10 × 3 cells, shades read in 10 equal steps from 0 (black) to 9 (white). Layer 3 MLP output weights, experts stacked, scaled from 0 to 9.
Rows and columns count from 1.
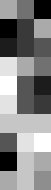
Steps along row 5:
down down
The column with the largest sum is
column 2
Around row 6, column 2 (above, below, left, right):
3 7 8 2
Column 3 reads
0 6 3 4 1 2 7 9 6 5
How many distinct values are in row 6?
3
